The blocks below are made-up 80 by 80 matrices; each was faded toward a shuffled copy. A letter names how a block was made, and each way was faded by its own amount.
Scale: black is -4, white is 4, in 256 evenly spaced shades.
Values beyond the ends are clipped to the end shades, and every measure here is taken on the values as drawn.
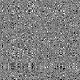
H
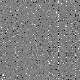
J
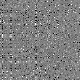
J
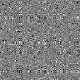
H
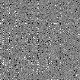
J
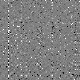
J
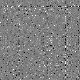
J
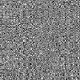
H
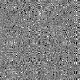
H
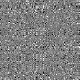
H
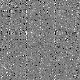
J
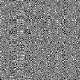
H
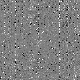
J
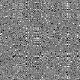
H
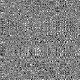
H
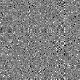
H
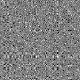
H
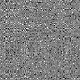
H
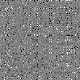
J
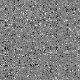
J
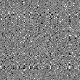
H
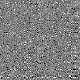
H
